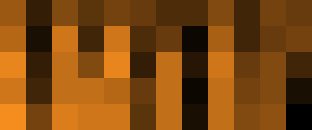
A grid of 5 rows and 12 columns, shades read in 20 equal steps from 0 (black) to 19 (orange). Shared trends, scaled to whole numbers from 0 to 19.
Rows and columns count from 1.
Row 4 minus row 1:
4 1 5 8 5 0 9 -5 5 4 1 -6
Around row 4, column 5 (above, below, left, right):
18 16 15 8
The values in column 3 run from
10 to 17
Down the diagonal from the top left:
12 2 15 15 16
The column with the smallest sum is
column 8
